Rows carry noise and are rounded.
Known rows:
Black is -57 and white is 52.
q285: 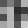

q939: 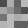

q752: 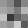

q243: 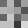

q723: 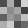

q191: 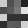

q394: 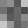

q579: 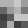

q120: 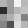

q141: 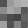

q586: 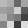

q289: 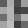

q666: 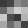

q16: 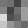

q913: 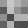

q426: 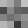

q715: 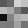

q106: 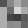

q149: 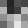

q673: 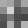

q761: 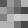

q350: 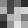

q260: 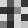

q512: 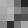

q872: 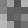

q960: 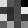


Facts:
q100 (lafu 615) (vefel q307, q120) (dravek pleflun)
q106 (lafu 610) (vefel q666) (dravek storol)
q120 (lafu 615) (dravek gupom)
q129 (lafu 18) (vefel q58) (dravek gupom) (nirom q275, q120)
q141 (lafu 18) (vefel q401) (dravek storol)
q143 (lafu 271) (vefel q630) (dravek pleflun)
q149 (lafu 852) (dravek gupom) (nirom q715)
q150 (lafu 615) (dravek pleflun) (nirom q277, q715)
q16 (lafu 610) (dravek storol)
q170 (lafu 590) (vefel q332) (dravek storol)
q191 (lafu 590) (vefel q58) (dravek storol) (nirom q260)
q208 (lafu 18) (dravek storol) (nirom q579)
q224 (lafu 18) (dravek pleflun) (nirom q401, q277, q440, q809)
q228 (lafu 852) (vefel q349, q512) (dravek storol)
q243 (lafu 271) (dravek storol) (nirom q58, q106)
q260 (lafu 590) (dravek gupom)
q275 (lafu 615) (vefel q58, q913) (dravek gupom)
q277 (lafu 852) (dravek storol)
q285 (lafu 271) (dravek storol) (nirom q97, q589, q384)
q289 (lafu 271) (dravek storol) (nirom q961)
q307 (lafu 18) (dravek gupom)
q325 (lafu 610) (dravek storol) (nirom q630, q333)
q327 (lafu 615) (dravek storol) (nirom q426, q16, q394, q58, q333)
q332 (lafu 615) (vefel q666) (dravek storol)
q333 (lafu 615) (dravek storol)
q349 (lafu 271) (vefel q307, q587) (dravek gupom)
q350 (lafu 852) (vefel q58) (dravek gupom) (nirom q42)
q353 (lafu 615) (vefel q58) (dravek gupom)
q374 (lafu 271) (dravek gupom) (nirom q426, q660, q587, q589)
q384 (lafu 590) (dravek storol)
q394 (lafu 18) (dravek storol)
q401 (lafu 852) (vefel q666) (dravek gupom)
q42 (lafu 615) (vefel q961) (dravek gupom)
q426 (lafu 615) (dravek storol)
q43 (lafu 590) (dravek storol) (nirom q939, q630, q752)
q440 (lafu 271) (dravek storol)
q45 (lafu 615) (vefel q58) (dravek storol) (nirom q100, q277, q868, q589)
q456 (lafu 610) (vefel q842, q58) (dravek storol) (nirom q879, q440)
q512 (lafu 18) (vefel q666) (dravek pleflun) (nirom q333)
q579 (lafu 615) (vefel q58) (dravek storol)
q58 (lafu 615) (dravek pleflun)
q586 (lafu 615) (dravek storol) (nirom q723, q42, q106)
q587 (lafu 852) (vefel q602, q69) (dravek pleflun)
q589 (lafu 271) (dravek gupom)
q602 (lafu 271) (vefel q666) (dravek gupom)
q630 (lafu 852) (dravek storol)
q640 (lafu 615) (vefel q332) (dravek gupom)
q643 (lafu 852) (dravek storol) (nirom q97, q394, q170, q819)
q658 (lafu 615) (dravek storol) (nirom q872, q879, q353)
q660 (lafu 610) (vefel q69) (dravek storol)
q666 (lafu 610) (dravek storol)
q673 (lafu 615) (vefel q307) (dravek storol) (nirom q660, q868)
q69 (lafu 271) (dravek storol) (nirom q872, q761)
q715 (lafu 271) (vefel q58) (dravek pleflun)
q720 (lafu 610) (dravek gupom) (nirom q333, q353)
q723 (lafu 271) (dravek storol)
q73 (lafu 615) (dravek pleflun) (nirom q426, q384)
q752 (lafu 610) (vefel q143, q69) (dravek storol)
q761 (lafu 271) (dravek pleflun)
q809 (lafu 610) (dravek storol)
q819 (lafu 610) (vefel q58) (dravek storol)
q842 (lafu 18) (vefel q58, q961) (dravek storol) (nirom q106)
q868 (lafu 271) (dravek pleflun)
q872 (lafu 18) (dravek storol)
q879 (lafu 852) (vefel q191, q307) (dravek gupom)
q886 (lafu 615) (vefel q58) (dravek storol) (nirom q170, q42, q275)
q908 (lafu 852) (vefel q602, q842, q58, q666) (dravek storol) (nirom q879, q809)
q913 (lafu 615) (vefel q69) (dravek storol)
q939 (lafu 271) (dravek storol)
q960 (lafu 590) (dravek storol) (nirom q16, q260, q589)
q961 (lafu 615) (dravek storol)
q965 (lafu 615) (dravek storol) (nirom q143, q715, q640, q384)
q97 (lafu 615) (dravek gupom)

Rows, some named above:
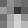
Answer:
q374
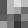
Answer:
q332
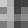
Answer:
q327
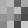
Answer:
q586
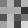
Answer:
q243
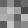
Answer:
q69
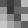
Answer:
q277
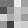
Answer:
q307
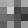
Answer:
q673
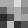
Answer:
q579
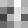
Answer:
q42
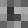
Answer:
q819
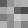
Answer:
q143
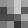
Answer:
q961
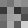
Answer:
q150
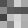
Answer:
q589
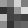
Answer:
q170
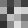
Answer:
q350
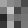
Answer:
q45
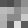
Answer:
q587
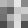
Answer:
q275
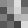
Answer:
q58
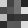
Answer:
q191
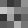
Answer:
q908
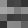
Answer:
q456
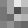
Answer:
q100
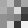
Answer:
q586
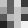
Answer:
q129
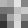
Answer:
q275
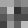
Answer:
q673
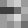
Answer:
q97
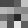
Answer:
q228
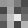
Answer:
q73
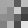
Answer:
q586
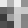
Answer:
q353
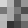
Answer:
q333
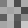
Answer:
q243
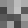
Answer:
q961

